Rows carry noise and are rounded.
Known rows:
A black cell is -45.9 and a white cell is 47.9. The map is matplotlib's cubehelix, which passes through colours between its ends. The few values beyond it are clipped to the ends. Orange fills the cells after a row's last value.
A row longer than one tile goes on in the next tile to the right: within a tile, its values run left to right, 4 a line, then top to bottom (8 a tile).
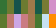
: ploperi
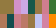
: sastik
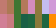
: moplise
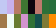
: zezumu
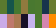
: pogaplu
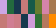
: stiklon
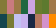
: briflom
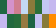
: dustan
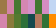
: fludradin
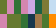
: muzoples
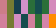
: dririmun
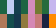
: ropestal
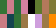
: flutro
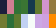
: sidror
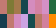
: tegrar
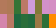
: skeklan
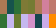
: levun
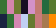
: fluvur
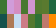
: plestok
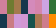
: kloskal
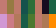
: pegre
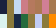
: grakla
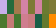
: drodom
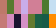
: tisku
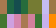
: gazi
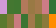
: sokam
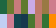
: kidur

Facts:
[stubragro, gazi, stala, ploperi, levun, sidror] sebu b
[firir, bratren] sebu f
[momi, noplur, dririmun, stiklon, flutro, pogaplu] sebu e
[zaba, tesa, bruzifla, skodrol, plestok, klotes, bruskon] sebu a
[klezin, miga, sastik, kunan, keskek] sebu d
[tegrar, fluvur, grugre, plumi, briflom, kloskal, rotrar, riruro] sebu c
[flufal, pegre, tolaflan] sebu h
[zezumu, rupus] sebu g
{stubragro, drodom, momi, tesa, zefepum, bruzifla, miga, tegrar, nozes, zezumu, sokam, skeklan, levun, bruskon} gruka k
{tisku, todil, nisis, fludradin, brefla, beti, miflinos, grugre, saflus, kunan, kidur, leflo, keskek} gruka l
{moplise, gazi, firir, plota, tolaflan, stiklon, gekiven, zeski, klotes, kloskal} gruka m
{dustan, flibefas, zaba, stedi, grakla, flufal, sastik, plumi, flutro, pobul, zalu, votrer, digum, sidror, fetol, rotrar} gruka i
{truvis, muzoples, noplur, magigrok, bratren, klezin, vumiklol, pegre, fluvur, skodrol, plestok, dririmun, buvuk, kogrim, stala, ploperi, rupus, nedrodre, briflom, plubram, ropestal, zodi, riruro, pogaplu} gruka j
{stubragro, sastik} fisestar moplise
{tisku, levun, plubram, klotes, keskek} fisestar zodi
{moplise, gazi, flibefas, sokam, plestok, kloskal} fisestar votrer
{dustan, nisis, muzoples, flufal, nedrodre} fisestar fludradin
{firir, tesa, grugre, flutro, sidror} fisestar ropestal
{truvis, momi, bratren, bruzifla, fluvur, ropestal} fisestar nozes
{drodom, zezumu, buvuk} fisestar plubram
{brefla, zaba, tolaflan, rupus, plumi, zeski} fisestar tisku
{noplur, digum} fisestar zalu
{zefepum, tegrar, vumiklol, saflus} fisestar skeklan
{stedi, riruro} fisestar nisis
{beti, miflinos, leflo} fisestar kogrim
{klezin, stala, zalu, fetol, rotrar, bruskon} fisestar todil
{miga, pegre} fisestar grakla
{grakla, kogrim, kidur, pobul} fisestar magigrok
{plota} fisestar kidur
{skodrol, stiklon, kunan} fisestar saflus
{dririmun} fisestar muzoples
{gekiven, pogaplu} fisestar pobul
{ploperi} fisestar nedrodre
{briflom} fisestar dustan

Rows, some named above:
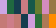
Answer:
stiklon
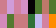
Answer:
flufal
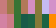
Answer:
moplise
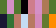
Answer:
grugre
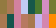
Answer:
stedi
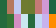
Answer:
rotrar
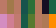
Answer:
pegre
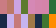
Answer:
klotes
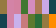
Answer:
bruskon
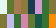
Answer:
tolaflan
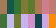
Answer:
levun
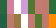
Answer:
zaba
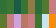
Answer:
stala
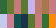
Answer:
kidur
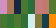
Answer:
firir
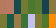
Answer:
bratren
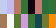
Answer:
zezumu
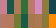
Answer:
miga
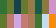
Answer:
ploperi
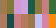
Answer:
sastik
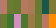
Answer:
vumiklol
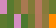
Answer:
kunan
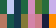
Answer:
ropestal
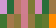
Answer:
keskek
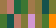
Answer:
truvis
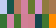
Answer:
zeski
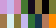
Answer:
rupus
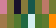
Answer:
momi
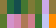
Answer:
stubragro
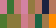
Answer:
buvuk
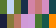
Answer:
tesa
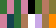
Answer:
flutro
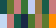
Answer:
kogrim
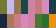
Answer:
bruzifla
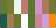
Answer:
plumi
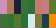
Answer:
firir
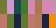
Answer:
nozes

